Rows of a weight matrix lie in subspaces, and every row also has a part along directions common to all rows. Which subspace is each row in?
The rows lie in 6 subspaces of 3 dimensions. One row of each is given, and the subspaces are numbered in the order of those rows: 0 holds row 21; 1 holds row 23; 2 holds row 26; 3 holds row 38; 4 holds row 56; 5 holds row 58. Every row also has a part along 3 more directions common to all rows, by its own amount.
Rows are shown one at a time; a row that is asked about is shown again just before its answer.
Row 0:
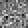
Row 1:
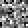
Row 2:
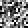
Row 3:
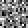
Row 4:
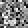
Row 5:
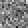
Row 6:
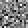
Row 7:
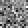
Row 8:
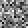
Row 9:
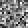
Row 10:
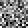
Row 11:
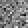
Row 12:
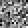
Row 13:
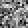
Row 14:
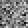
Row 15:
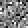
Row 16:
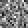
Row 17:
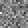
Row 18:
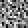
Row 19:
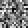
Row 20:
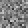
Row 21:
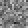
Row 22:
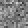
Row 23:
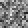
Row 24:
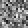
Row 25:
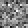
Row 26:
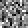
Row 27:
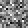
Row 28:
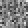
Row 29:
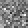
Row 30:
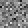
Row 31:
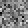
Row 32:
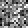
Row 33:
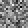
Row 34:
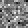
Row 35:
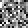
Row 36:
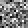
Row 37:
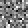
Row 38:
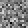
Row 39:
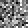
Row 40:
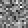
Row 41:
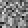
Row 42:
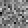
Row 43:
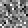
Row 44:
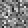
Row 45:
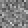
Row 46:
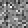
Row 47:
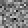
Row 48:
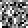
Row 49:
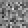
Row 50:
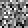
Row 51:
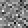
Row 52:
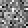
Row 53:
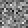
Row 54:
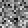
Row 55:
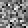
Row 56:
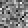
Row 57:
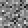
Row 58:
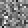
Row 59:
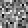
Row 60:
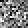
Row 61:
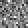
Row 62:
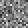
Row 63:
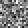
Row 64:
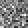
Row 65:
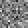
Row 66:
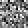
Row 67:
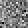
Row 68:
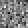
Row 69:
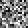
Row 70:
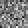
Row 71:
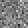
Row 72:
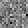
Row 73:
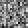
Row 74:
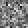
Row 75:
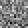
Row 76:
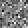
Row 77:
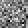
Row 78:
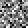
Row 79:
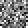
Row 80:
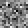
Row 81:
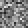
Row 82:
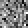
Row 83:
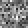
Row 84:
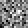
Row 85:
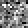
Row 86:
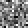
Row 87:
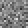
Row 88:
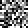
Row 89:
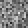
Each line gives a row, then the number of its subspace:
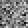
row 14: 2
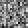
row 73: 4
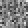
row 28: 4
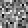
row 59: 1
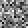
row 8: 2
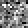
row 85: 5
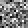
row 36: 1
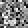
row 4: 5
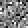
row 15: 4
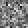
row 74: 3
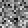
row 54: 0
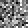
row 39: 2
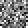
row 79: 0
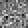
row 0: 5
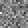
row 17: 0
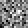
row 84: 2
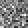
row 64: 2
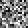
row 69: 0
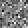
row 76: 4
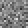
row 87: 0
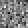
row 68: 4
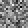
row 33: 0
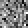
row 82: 1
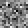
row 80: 3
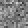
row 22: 4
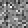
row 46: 5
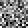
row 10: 5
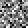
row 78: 3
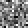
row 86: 1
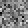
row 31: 0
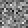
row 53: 2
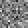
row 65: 5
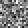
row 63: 0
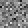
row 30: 0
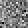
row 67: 2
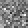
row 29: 2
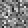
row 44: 5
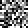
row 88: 3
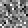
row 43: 5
